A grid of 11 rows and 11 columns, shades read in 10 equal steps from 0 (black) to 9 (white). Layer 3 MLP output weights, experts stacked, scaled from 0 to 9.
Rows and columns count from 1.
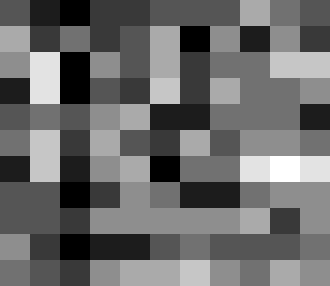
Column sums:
38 48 14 41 42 43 35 43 49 54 49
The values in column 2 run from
1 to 8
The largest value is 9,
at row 7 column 10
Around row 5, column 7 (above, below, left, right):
2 6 1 4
